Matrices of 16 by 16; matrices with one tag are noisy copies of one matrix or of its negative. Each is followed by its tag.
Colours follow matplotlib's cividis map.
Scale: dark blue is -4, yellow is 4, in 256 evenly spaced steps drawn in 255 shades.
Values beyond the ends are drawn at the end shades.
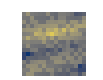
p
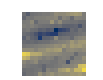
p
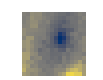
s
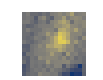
s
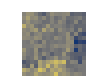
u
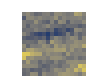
p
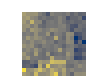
u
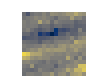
p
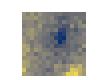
s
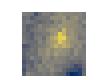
s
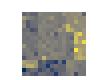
u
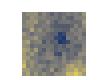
s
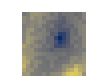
s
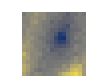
s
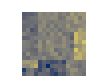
u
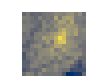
s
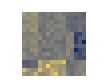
u
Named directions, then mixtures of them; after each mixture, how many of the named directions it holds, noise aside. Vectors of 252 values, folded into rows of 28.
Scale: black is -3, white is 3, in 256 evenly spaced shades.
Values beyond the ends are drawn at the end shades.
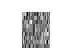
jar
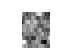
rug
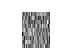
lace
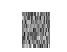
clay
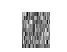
one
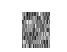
three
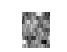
one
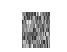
three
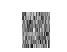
two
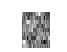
two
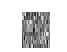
two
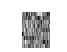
three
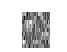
two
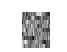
two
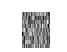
one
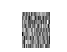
one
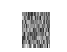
one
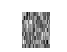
two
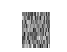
one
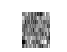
two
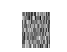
two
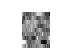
one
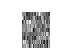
three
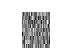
one
